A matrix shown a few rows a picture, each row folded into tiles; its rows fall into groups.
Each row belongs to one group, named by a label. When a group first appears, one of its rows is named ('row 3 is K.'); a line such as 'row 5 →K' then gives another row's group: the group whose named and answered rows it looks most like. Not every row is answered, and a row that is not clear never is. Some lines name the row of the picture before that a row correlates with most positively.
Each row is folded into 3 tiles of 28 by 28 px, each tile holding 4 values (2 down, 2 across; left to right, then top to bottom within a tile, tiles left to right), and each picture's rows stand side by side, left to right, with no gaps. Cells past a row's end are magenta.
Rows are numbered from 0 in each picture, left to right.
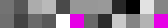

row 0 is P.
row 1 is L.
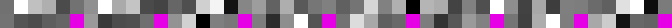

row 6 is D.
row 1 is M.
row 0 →M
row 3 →D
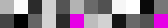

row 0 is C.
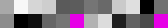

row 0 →M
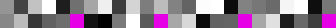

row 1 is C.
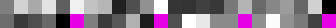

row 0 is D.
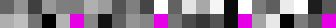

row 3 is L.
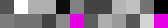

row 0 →M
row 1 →P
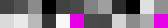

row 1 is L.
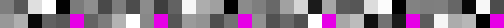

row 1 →D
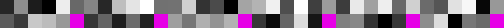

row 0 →L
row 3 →C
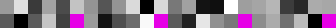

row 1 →P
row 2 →L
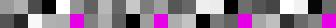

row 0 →L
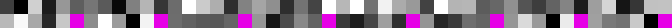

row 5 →M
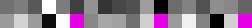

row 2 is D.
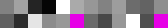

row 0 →L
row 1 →D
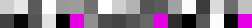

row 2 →C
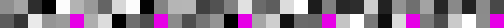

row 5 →D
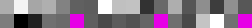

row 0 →M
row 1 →M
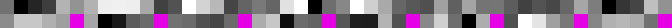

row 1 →M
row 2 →M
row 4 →M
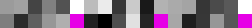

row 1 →C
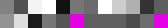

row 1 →M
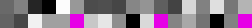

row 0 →L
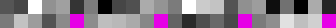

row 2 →M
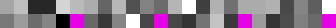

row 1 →D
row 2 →C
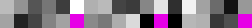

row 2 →M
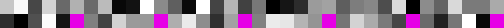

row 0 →C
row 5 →D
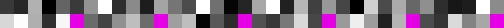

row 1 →C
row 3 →C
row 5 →L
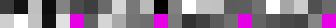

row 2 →M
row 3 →M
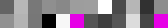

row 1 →C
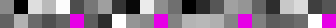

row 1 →L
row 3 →P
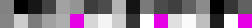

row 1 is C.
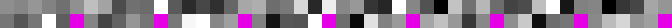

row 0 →D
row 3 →P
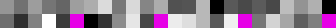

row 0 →D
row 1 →C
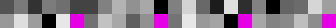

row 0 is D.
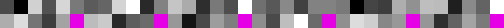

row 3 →D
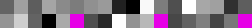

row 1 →L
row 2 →M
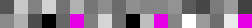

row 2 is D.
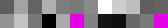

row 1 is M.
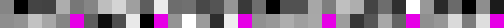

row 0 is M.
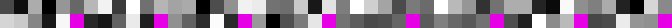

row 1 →C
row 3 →P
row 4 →M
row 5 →M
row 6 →L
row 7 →L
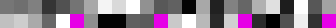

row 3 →C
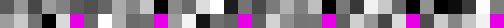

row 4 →P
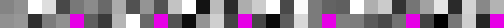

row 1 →D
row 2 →C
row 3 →C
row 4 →M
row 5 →C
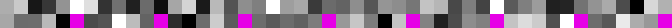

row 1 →D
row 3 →M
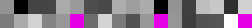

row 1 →P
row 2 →P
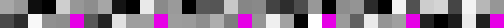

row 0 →L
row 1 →L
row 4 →L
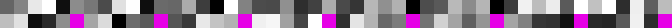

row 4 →P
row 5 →P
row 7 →C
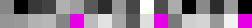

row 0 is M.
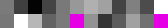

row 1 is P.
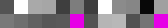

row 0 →M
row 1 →M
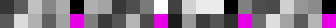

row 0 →P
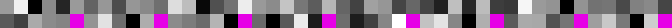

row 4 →P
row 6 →M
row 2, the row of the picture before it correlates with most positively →1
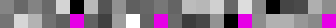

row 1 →D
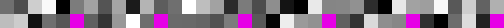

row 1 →D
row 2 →M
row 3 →L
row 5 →C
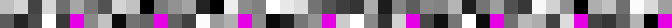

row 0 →C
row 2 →L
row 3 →M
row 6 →P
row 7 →C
